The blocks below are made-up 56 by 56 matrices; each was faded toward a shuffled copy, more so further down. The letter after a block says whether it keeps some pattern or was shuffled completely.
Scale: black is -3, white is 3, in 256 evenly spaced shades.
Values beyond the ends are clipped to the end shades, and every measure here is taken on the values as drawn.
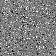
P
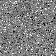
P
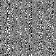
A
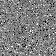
P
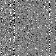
A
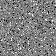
P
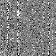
A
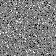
P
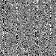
A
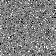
P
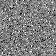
P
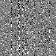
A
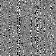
A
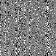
A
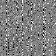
A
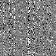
A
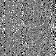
A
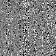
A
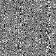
A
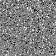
P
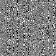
A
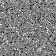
P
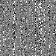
A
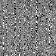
A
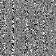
A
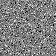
P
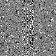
A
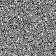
P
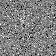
P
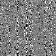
A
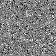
P
